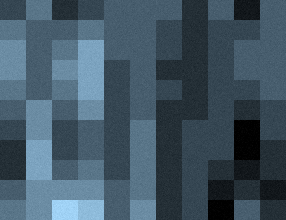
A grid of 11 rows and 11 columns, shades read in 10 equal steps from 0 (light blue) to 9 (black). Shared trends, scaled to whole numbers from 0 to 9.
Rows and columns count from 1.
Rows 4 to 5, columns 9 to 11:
6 5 5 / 6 6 5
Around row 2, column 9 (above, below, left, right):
5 6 7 6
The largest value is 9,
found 3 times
